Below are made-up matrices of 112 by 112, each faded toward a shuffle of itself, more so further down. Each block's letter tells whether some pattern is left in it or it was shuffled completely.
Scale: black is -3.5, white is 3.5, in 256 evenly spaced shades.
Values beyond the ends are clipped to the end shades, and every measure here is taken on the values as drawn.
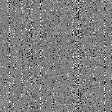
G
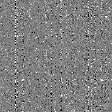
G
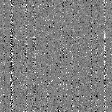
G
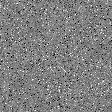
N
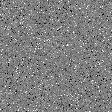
N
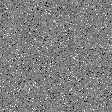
N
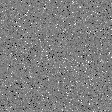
N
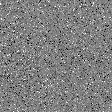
N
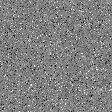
N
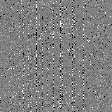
G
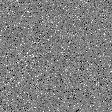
N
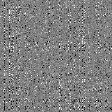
G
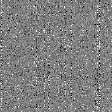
G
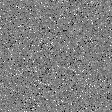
N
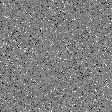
N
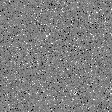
N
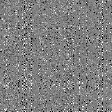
G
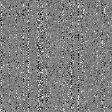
G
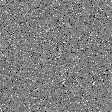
N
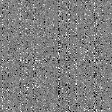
G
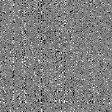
G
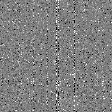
G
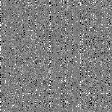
G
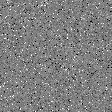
N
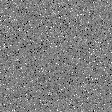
N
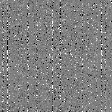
G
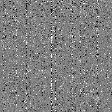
G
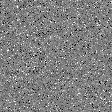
N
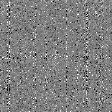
G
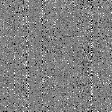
G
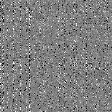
G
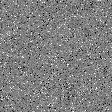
N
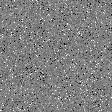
N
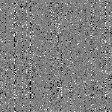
G
